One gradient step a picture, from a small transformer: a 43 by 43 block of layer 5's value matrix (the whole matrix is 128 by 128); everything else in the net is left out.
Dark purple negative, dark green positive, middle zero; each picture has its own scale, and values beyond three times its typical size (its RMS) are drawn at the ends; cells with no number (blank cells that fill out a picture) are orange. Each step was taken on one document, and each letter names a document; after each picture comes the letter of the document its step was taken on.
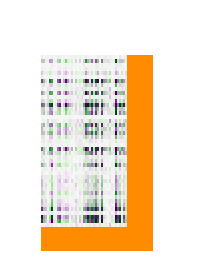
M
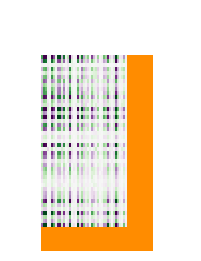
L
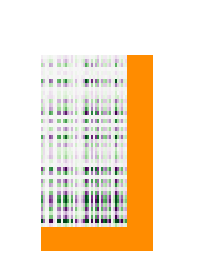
M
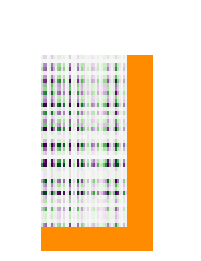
L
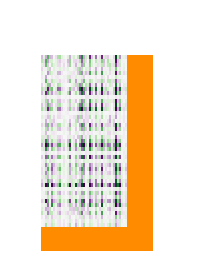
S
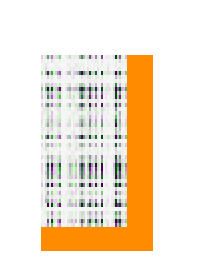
S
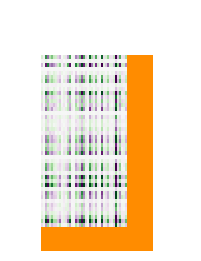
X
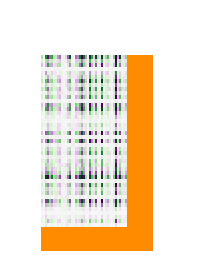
X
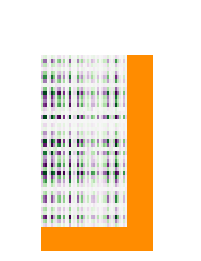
L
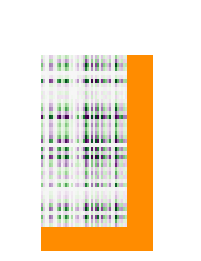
M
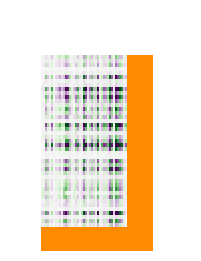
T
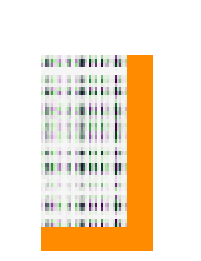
X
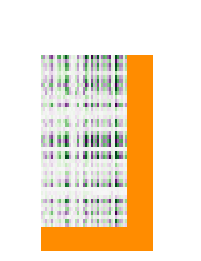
M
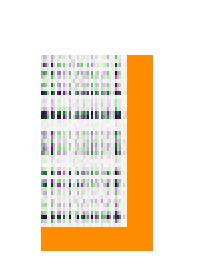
L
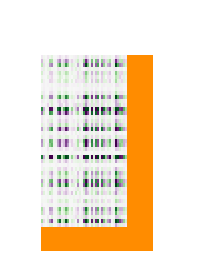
M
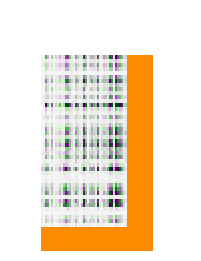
T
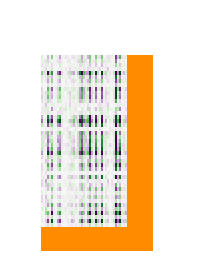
S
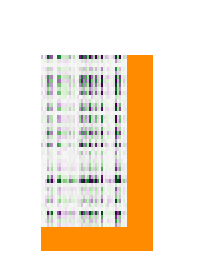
S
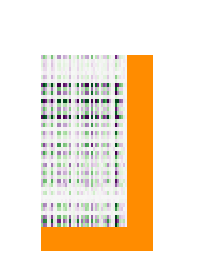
L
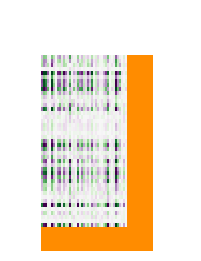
L
